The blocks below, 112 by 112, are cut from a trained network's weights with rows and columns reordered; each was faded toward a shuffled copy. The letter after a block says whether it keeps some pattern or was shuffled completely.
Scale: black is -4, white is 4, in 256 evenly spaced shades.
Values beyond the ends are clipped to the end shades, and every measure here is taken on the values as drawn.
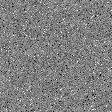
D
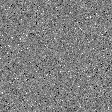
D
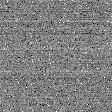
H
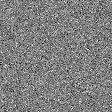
D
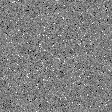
D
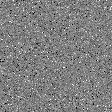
D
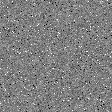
D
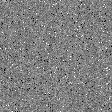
H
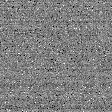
H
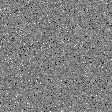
D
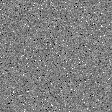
D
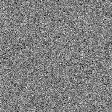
H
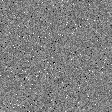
D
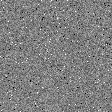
D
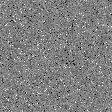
D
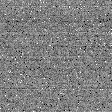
H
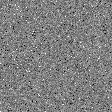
D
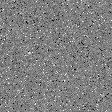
D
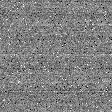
H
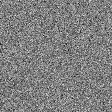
D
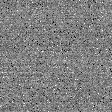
H
